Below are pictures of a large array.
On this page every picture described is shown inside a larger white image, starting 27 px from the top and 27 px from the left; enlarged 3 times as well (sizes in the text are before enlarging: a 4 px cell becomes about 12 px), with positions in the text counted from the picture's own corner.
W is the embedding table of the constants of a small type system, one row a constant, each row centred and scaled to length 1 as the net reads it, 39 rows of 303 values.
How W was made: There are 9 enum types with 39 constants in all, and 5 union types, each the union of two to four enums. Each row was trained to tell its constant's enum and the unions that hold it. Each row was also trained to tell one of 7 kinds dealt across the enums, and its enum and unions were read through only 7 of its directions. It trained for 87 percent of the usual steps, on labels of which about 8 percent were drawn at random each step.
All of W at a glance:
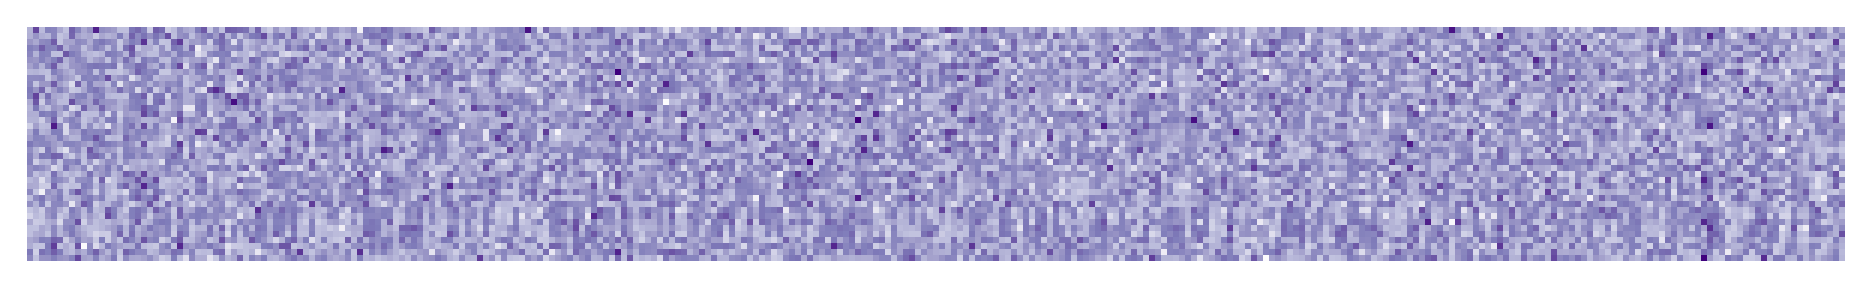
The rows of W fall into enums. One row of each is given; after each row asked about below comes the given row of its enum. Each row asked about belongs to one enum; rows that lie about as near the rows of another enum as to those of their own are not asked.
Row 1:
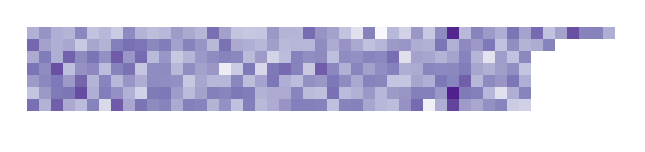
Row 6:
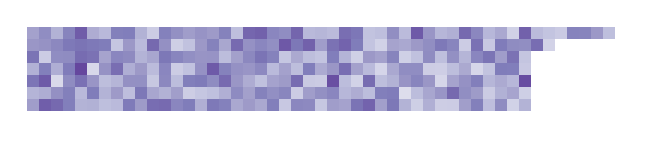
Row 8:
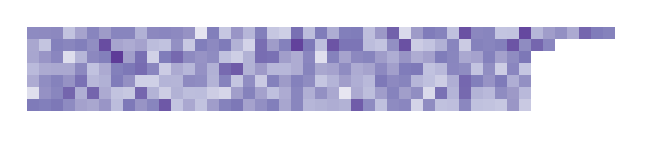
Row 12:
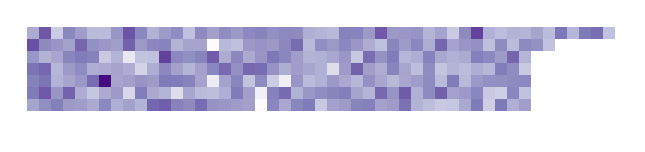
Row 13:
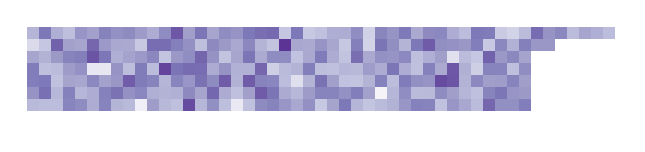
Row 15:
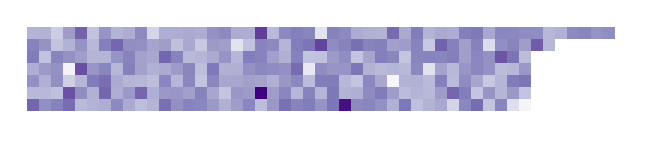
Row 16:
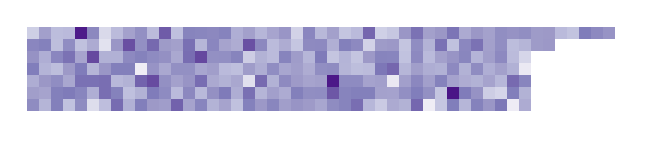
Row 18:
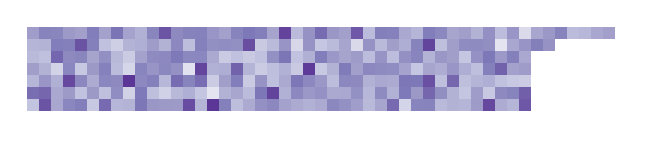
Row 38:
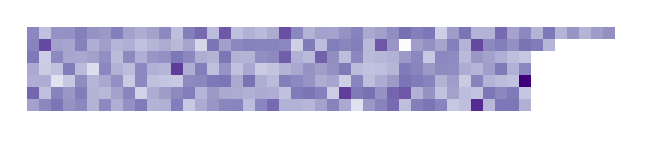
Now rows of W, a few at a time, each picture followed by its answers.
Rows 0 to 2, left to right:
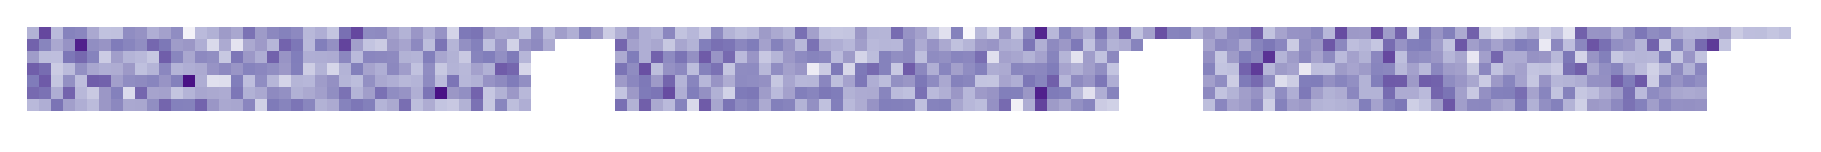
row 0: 12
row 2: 6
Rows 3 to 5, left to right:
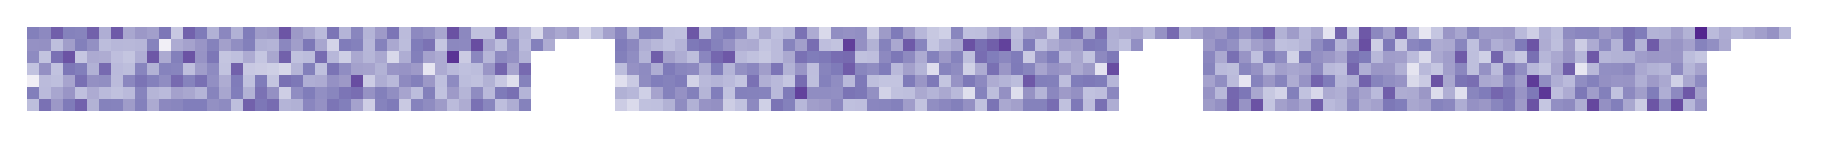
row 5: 38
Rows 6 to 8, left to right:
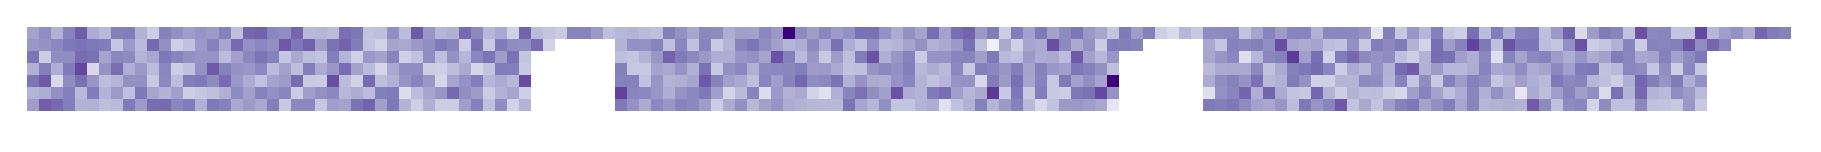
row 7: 13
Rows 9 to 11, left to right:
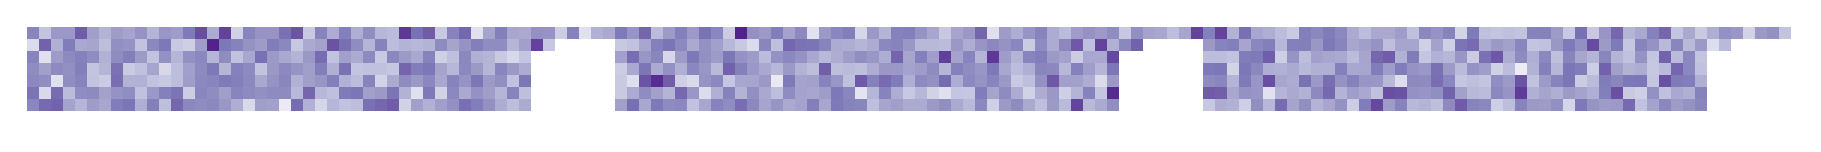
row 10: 8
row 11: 12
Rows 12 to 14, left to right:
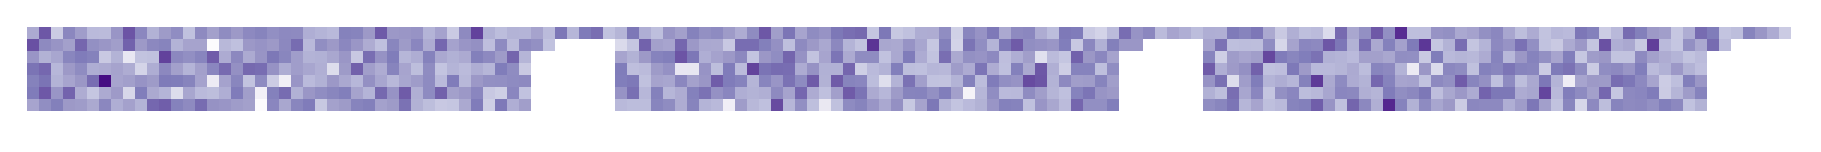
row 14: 6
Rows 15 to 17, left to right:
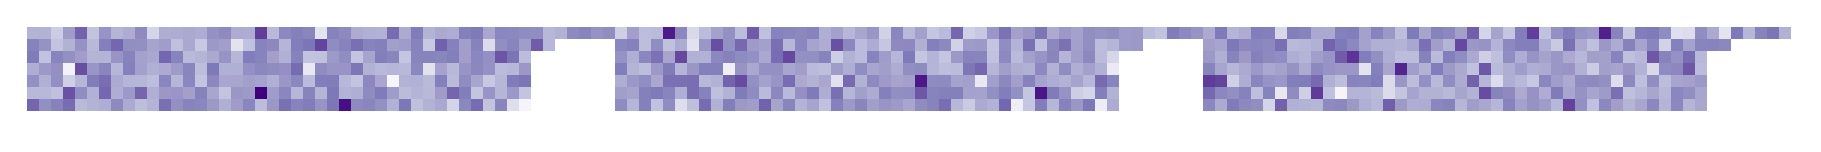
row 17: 18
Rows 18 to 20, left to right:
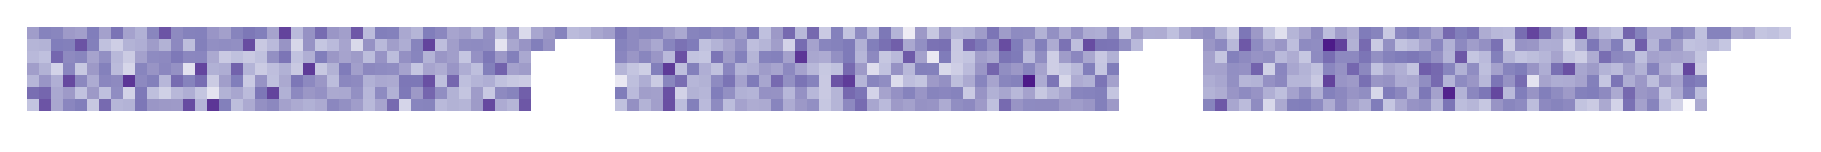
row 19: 38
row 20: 16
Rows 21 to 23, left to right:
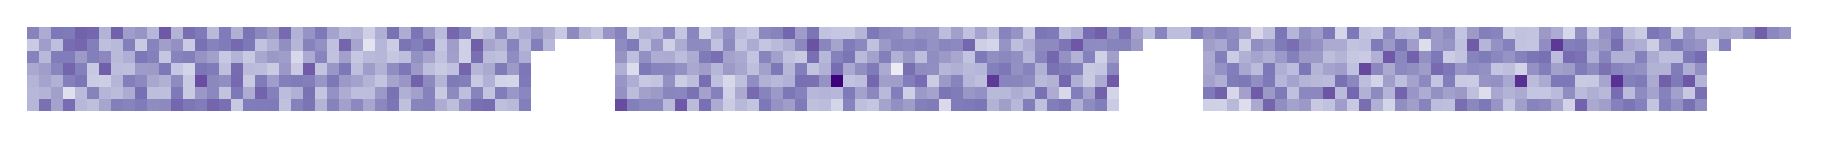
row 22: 15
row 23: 1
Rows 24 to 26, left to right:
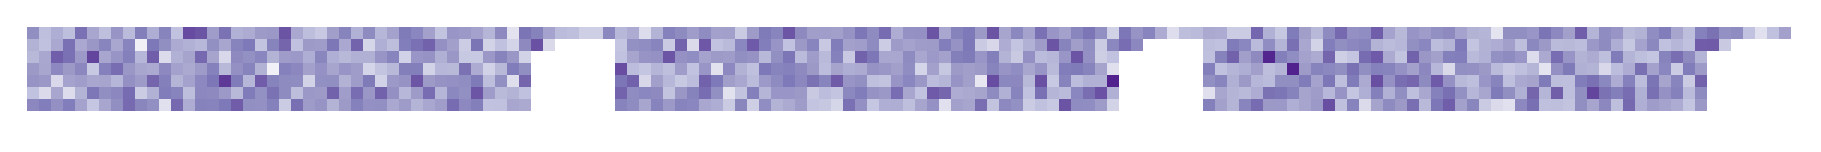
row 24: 6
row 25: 13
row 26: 13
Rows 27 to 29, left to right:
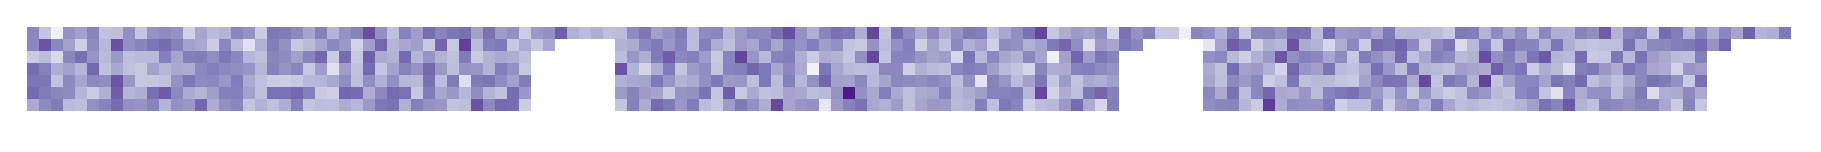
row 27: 12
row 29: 8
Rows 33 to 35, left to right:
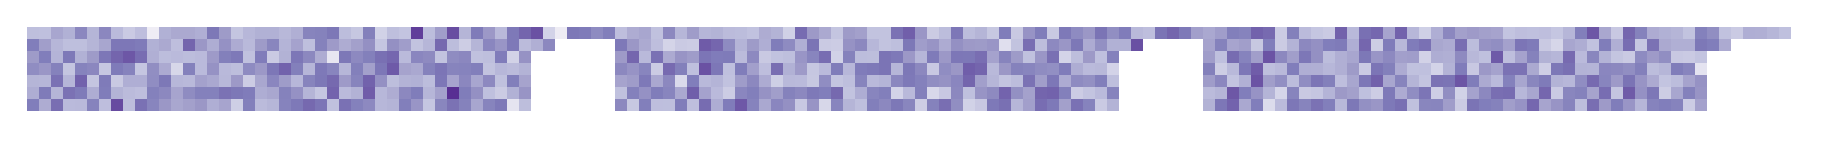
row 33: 1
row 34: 1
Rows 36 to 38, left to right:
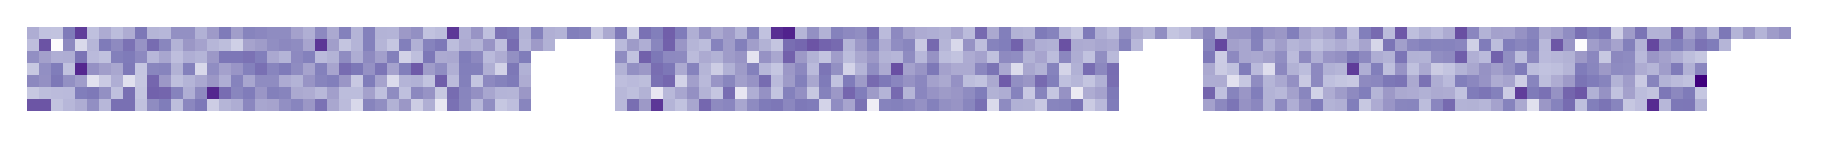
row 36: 1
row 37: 6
